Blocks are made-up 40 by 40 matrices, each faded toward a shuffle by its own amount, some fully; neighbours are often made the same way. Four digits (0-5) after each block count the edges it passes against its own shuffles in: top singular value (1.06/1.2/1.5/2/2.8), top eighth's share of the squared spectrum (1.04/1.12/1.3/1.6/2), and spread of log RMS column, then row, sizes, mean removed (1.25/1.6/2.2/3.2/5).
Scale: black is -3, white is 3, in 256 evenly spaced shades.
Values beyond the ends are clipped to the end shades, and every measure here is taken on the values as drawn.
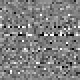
2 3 0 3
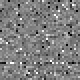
2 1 0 1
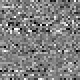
1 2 0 3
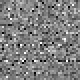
1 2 0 2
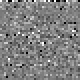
2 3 0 2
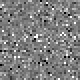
0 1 0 0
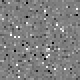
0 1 0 0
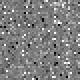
1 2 1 0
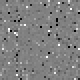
1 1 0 0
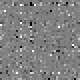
2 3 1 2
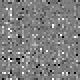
2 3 2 2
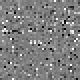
1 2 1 1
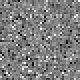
0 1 0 0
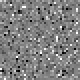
2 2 0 0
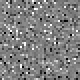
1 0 0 0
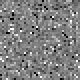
0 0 0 0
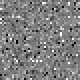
0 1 0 0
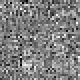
3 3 1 1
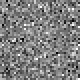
2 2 1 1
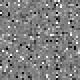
1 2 1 0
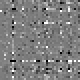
2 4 3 2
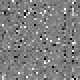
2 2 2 0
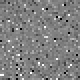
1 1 1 1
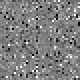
1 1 1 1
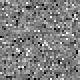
1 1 0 0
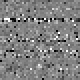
2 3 0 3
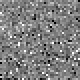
1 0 0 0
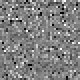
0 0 0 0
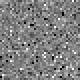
1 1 0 0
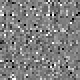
3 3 1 2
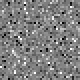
1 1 0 0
